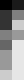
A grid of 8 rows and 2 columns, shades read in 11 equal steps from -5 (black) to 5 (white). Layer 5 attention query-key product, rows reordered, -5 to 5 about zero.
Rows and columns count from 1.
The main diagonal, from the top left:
-5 0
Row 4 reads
0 1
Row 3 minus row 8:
-6 -1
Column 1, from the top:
-5 -3 -3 0 -1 1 1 3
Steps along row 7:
up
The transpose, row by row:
-5 -3 -3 0 -1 1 1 3 / -4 0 3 1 4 4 4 4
